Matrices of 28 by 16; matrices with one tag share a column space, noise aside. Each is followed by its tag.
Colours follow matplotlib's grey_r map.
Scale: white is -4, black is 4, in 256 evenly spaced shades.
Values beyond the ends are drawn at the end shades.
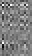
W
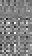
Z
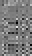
Z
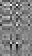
W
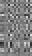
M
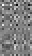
W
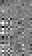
Z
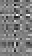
M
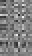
M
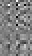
W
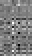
Z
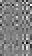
W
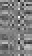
W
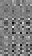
Z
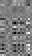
Z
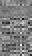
Z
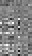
Z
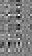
M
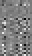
Z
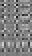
M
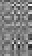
W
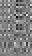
M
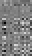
Z
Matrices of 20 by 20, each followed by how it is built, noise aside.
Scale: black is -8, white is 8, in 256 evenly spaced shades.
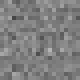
low rank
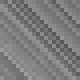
Toeplitz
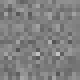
low rank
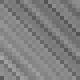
Toeplitz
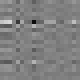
low rank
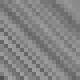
Toeplitz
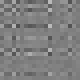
low rank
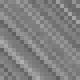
Toeplitz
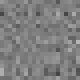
low rank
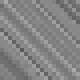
Toeplitz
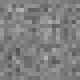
low rank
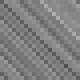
Toeplitz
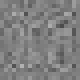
low rank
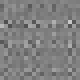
low rank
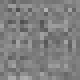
low rank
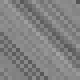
Toeplitz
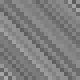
Toeplitz
